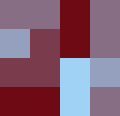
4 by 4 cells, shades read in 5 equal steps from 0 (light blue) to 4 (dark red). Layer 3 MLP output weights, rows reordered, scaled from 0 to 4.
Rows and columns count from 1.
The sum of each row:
10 10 7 10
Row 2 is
1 3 4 2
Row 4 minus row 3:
1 1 0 1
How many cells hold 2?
5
